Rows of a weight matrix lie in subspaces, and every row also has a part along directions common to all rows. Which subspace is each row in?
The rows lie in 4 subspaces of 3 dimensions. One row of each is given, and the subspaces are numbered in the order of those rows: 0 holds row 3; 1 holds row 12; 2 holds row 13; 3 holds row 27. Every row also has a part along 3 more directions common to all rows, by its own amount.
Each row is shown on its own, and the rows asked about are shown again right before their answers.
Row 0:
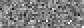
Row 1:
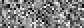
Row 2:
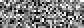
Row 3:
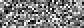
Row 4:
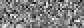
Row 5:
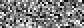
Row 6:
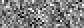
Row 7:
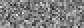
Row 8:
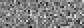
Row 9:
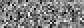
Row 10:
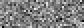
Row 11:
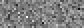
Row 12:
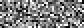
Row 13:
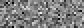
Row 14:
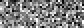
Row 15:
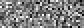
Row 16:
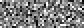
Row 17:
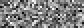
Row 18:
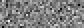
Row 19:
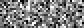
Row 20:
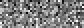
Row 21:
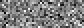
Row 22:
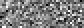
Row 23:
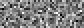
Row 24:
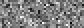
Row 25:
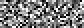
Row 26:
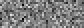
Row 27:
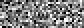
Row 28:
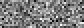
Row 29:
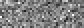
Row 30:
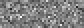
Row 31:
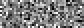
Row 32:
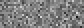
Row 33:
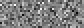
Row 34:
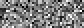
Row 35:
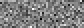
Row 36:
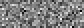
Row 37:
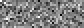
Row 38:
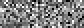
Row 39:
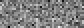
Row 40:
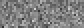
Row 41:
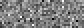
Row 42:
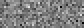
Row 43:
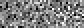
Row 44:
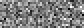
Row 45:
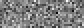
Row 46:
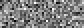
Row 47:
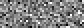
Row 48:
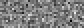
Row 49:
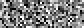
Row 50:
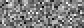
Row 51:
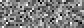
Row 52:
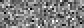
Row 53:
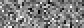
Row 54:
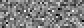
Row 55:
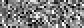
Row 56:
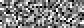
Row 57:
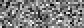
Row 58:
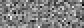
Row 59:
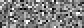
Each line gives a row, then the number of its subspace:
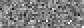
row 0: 0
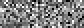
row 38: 2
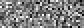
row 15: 3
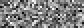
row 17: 2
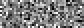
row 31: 2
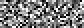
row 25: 1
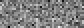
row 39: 0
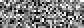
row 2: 0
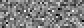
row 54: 1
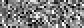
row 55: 3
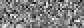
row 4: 2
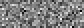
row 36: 2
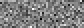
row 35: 1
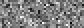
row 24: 3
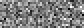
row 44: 1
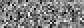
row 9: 3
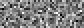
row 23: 2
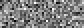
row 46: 0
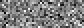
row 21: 1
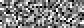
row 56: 1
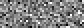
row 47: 1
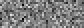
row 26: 0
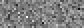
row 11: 3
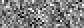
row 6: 3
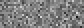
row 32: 2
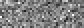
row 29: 3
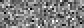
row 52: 1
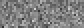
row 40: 3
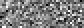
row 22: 3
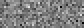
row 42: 0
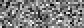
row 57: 3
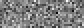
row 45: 2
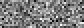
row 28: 1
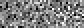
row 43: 3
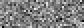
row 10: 1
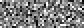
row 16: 1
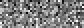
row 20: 0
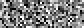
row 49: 0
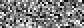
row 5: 1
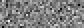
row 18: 3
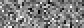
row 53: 3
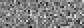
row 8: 1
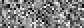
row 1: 3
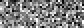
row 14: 0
